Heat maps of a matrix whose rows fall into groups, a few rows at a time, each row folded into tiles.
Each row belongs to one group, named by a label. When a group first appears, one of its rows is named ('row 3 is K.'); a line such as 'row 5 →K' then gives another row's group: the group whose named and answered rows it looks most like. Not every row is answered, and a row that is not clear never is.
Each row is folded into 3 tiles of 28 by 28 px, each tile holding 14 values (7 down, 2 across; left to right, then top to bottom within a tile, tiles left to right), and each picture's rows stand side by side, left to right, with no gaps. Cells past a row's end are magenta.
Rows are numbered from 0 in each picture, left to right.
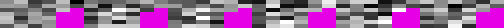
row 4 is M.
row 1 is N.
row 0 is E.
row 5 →M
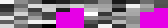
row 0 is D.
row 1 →E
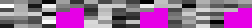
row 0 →E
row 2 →N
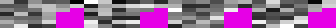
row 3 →M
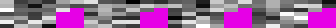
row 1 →D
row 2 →N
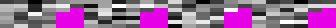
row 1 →D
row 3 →D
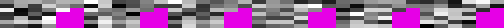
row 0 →M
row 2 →M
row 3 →E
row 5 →N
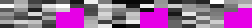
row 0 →E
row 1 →D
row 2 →N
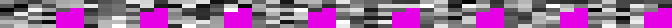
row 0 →N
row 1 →N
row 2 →M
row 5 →E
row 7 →E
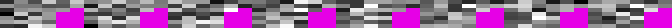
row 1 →M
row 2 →M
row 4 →N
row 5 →E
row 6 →E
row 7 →E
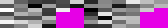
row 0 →M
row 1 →N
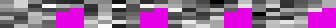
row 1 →D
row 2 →M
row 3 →M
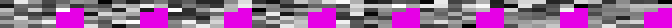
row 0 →M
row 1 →D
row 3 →N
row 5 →E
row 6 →M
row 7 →D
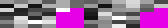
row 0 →M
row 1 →N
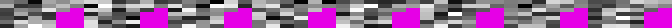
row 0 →N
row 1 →D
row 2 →E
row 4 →D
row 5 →E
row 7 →N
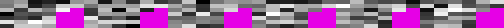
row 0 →M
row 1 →D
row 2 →E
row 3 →D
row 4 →E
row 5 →N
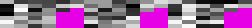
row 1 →M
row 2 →D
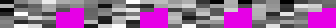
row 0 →N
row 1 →N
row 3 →E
